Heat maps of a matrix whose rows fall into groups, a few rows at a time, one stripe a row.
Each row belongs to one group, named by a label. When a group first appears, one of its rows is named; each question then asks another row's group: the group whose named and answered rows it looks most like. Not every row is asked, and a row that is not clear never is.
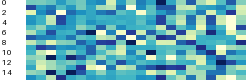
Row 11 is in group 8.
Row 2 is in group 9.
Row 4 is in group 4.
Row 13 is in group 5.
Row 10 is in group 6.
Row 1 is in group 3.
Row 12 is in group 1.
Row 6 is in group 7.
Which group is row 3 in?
4
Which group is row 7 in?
3
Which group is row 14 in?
8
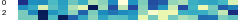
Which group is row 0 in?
3
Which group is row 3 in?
8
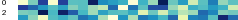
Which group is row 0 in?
9
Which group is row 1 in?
3
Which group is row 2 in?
8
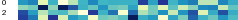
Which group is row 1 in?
8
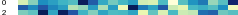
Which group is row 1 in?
3
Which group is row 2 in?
8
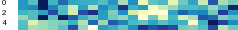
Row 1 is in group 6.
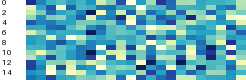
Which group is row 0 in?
3
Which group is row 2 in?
7
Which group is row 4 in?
3
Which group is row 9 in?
7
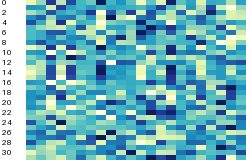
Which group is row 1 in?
4
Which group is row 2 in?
7
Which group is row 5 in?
5
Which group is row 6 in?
3
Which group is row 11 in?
8
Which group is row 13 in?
9
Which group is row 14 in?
9
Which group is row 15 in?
9
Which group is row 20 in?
1
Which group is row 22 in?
5
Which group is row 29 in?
1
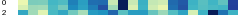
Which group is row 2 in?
1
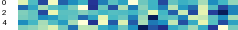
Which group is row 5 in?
5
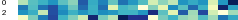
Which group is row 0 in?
6
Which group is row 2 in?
4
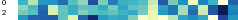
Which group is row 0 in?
9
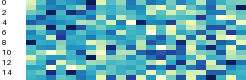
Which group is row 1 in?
6
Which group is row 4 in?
3
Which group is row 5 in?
8
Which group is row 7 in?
4
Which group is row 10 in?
5
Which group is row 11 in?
7
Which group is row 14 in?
8
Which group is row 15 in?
7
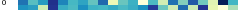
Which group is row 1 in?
4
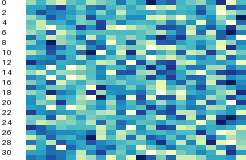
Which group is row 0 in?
5
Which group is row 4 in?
9
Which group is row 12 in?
3
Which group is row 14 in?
1
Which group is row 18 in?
6
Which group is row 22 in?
3
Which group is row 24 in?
1
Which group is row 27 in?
7
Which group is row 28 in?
4
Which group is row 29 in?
9
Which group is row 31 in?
3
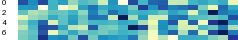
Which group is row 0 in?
3
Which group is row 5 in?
3
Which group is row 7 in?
6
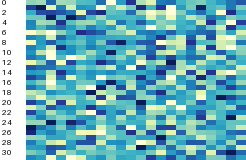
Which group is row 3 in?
8
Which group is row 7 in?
4
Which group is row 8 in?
6
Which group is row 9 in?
4
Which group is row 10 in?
1
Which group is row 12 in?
9
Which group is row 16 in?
1
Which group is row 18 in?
7
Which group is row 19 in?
1
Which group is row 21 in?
6
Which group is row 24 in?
8
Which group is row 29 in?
3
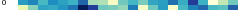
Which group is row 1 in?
6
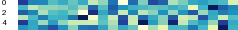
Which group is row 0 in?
3
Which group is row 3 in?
7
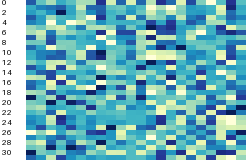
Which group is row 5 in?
5
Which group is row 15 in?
9
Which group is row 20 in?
8
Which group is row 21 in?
6
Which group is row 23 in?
4
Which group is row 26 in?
6
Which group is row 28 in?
9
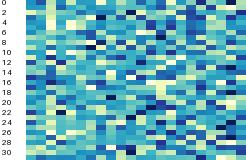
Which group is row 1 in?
4
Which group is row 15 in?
3
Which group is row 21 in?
5
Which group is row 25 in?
1
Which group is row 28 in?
4
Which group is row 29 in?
1
